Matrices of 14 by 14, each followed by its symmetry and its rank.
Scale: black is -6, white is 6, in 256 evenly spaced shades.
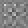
symmetric, rank two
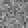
neither, full rank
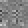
neither, rank three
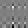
neither, rank one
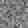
neither, full rank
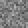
neither, full rank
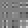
symmetric, rank one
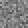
neither, full rank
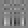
neither, rank one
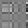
neither, rank one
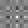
symmetric, rank one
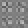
symmetric, rank two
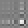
symmetric, rank one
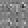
neither, rank three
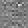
neither, rank three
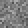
neither, full rank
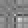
symmetric, rank two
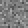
neither, full rank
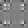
symmetric, rank one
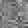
neither, rank three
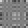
symmetric, rank one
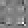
symmetric, rank two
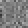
neither, rank three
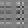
neither, rank one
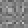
symmetric, rank two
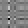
neither, rank one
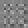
symmetric, rank two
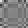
symmetric, rank one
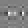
neither, rank one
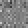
neither, rank three
